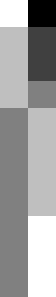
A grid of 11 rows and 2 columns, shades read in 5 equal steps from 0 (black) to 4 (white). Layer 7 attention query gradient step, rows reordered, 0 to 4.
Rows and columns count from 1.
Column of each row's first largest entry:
1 1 1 1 2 2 2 2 2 2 2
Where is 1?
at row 2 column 2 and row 3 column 2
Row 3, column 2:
1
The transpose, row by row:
4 3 3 3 2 2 2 2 2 2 2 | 0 1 1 2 3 3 3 3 4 4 4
